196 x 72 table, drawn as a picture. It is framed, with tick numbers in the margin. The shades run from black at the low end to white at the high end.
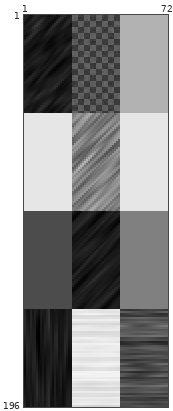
It is made of 4 by 3 panels. Panel 1,1: very low, slanting up to the right, faint in contrast. Panel 1,2: low, checkered. Panel 1,3: high, flat. Panel 2,1: very high, flat. Panel 2,2: middling, slanting up to the right. Panel 2,3: very high, flat. Panel 3,1: low, flat. Panel 3,2: very low, slanting up to the right, faint in contrast. Panel 3,3: middling, flat. Panel 4,1: very low, streaked downward, faint in contrast. Panel 4,2: very high, streaked across, faint in contrast. Panel 4,3: low, streaked across.
